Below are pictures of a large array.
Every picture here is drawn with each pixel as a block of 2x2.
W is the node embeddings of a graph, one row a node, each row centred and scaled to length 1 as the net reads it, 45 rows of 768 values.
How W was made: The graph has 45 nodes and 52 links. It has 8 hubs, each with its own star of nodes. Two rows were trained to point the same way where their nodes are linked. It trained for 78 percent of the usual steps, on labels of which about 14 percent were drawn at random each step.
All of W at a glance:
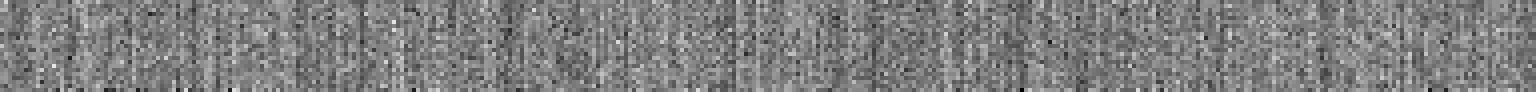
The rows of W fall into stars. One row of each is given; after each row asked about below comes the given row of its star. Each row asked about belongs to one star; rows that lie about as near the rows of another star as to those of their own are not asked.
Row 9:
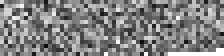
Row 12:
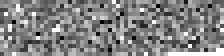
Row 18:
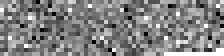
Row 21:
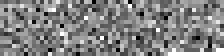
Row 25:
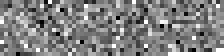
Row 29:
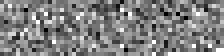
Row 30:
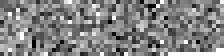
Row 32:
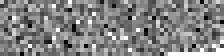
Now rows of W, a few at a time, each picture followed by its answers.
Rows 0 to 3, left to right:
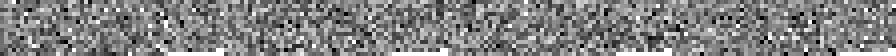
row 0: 21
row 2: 30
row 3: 12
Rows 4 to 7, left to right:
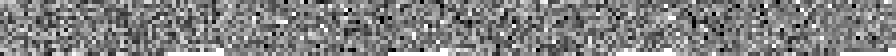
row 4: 12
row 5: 9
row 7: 30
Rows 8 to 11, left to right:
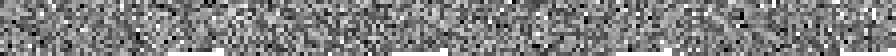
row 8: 32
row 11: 9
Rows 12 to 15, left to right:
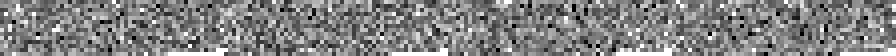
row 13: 32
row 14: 29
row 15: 12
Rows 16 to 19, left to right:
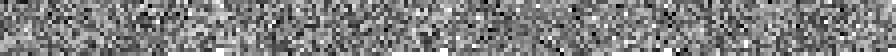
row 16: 30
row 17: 30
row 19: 25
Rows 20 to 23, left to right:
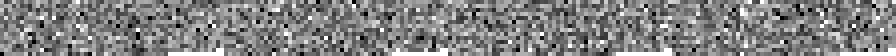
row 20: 18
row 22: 12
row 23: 25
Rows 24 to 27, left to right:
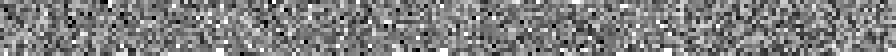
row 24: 30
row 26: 30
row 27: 21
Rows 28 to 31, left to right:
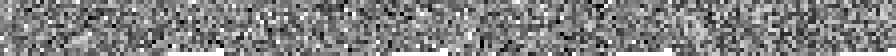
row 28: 21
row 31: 25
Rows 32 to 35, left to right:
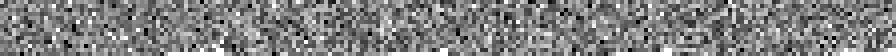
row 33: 25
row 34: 29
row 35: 29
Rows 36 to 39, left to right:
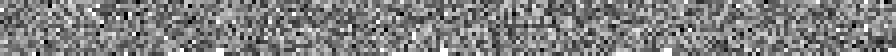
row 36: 29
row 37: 32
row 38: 29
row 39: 9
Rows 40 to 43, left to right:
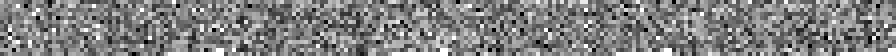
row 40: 12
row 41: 18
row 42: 32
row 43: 25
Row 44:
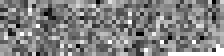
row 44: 18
